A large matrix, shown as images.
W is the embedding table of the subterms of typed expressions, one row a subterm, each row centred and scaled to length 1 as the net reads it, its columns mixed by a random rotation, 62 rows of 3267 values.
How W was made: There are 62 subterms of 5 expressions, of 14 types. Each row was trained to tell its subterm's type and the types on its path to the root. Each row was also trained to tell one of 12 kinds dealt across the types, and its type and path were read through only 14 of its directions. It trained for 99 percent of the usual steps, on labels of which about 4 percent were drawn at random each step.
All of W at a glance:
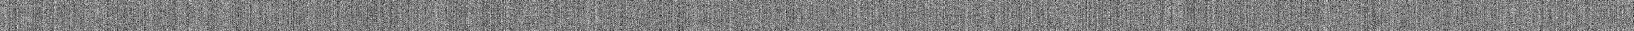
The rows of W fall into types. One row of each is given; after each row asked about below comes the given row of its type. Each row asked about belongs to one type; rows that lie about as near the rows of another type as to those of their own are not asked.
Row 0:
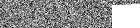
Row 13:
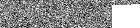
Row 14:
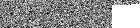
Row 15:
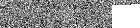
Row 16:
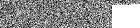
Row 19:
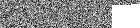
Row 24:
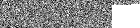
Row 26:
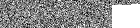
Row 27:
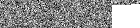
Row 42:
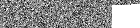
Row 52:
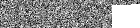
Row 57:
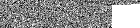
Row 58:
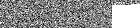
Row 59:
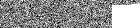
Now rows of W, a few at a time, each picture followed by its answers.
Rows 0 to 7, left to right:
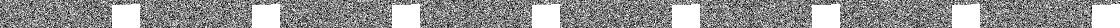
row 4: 26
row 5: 19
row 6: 58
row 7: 16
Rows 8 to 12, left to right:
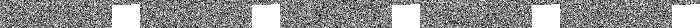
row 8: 27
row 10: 13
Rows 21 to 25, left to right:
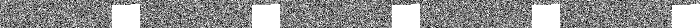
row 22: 0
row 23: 19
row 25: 14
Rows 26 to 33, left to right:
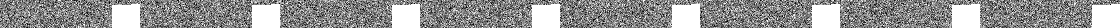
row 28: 15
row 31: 14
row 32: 59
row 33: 27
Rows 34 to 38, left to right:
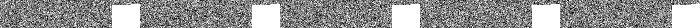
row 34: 26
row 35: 58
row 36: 13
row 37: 57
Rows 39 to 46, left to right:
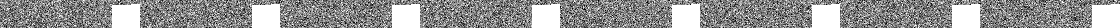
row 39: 42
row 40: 26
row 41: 13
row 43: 59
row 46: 13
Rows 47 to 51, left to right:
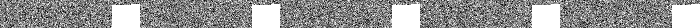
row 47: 42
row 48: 59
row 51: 15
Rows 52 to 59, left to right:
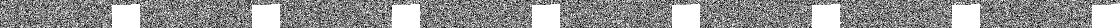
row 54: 16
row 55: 19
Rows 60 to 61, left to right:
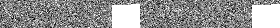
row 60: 58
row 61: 14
